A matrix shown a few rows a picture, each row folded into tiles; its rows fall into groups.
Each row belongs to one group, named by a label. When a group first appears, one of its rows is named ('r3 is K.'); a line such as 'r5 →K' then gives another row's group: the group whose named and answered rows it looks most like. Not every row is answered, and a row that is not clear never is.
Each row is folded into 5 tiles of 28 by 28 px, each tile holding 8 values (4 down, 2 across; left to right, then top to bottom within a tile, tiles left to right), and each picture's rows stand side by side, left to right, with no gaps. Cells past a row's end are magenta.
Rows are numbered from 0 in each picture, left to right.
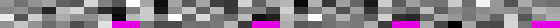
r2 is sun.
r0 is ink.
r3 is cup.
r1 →sun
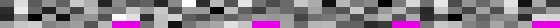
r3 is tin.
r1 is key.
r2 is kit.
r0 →tin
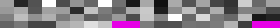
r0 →key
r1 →sun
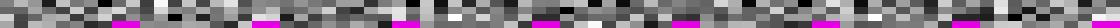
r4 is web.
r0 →kit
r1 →tin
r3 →sun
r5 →kit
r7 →tin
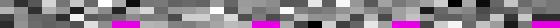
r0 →key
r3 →web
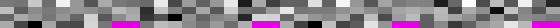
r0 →cup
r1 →tin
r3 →key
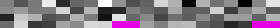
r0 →key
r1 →kit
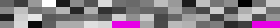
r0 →key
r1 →kit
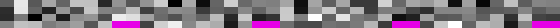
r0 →tin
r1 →web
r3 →web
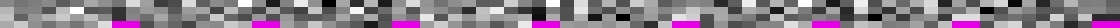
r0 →ink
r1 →key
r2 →kit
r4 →tin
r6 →tin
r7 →web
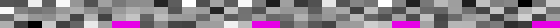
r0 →cup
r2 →key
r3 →kit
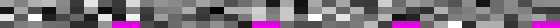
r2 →sun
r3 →web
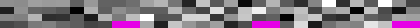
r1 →kit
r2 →key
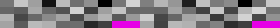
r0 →kit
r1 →kit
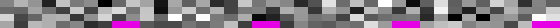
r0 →kit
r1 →sun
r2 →key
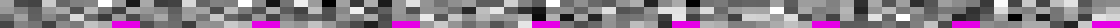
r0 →key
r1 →key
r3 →ink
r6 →sun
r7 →tin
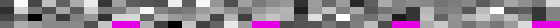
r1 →cup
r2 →sun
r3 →ink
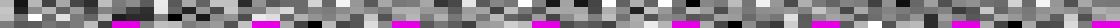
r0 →sun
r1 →tin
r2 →cup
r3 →key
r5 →cup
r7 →cup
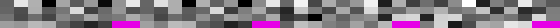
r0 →kit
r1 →kit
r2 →tin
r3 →key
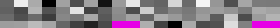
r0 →kit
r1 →cup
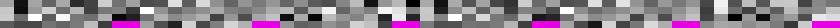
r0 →sun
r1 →cup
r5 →tin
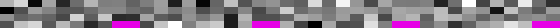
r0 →web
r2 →cup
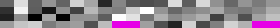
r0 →tin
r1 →cup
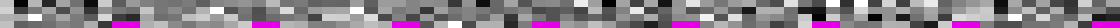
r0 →sun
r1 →ink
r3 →web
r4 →kit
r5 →ink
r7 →sun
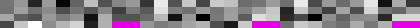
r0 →web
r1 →tin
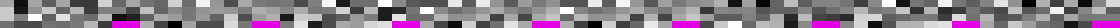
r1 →cup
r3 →cup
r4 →cup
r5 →web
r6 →key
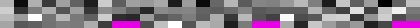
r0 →sun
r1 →web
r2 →kit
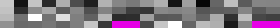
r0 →sun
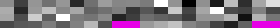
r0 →sun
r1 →kit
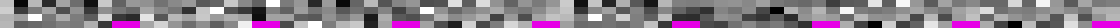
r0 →sun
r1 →ink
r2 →web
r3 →cup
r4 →sun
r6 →cup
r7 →cup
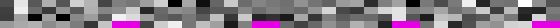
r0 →tin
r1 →web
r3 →key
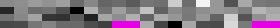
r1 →cup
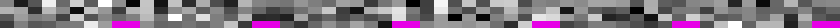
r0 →key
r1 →sun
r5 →web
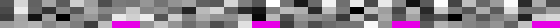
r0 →tin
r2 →key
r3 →tin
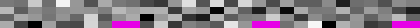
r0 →cup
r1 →key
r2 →web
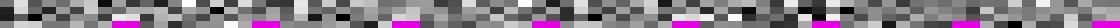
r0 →tin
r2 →tin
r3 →key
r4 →tin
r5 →ink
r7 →cup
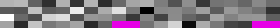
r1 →web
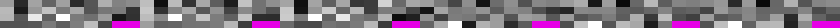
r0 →sun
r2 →sun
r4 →web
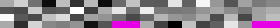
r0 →kit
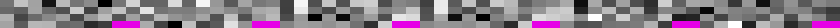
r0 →kit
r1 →cup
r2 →tin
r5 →web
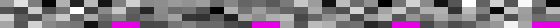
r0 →kit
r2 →kit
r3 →key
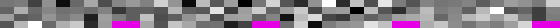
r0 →web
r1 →kit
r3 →ink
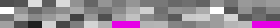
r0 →cup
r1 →ink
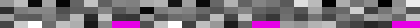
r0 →web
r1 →web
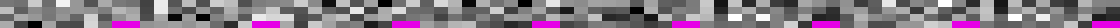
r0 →cup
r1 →tin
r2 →kit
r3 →kit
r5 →sun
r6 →key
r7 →sun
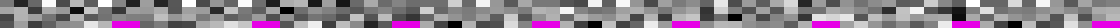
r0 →key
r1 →key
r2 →web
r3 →cup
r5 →tin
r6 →ink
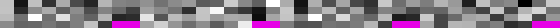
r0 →sun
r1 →ink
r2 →sun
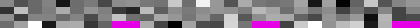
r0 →web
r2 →web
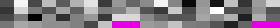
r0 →tin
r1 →kit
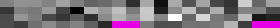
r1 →sun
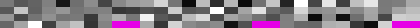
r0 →web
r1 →kit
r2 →tin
